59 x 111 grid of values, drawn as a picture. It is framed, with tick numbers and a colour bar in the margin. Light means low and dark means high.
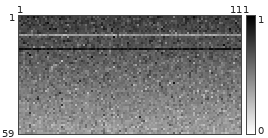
Rows 10 and 17 stand out from the rest. Values rise toward the top. No regular stripes run through it.
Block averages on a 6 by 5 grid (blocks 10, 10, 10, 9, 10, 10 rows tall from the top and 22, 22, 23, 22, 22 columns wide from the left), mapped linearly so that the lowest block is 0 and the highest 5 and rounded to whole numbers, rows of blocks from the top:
55555 / 55555 / 33333 / 22222 / 11111 / 00000
